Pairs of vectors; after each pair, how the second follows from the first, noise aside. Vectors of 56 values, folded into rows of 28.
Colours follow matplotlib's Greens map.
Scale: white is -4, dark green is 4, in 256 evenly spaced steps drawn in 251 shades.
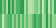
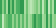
copied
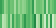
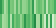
copied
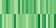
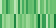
copied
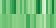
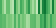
sign-scrambled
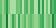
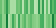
copied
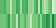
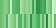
sign-scrambled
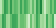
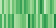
sign-scrambled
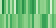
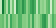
copied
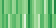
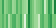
copied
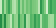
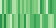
copied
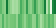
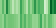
sign-scrambled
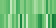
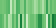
copied
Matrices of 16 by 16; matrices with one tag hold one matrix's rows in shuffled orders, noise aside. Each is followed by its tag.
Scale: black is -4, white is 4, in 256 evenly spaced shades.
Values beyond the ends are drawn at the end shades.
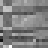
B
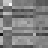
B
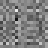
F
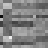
B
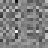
F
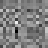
F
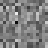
F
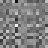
F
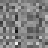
F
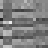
B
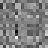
F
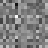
F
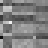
B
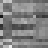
B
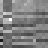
B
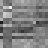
B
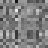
F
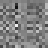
F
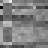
B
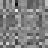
F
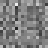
F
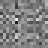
F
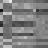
B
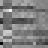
B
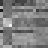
B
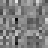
F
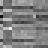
B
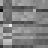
B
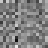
F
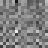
F
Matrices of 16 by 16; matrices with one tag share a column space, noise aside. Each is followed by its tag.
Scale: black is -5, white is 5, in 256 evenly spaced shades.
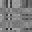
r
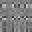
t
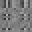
r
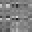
t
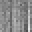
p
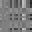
r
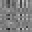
r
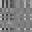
r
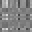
r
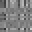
r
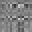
t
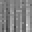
p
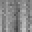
p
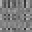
r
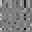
r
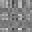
r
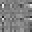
t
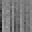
p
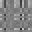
r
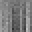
p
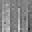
p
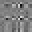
t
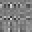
t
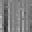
p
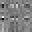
t
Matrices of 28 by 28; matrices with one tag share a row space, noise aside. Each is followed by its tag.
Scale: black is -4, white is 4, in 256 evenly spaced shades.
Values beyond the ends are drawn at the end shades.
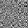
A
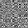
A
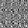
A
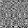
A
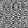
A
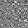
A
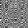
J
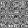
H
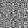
A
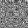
H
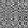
A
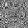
J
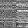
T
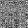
H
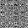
H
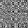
A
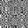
J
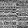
T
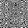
J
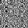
J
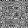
H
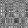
H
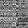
T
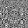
J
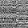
T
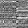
T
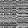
T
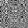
J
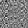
J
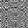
J
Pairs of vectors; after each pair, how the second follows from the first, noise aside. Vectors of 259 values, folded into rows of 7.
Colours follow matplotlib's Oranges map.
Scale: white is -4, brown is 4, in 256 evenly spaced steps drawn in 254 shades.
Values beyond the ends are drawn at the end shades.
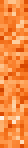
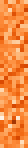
sign-scrambled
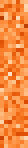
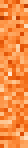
sign-scrambled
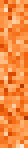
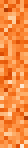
sign-scrambled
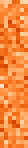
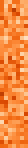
wrapped around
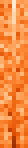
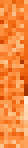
wrapped around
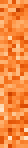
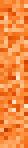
wrapped around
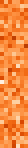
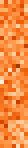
sign-scrambled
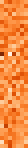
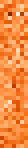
wrapped around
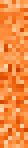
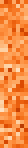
sign-scrambled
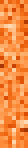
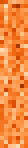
wrapped around
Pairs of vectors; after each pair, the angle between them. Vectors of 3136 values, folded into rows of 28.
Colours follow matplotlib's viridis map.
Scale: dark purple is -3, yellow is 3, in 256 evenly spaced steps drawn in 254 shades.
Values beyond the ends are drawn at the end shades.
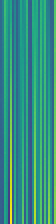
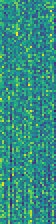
partly opposed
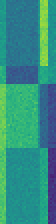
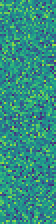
orthogonal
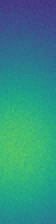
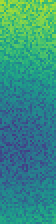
nearly opposite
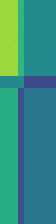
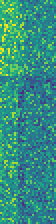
partly aligned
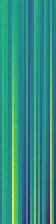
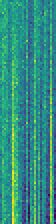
nearly parallel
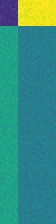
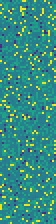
orthogonal
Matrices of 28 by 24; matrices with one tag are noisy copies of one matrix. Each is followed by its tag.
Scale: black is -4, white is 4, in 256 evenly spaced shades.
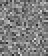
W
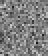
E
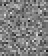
W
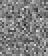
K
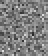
E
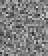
E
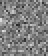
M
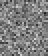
W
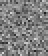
W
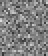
M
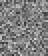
W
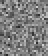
E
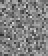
E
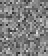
K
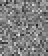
W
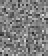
E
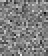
W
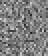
K
